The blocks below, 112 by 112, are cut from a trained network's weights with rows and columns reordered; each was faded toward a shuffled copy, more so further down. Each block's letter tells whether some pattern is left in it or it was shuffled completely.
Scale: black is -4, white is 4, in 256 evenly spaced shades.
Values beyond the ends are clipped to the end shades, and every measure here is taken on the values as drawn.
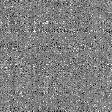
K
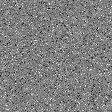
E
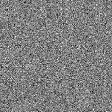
K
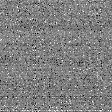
K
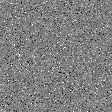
E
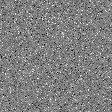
E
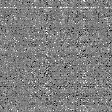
K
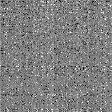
K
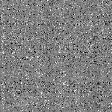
K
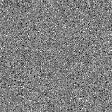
K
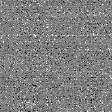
K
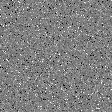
E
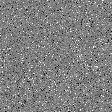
E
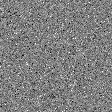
E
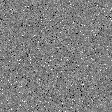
E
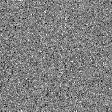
K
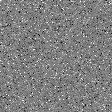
E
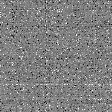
K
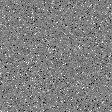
E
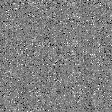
K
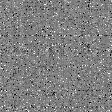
K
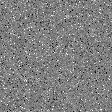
E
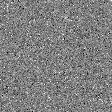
E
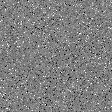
E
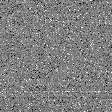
K
